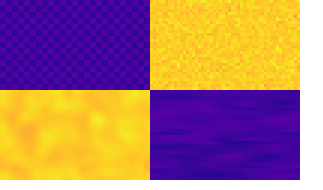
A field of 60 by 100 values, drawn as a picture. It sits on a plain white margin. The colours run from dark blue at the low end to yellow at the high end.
It is made of 2 by 2 panels. Panel 1,1: very low, checkered, faint in contrast. Panel 1,2: very high, fine-grained, faint in contrast. Panel 2,1: very high, blotchy, faint in contrast. Panel 2,2: very low, streaked across, faint in contrast.
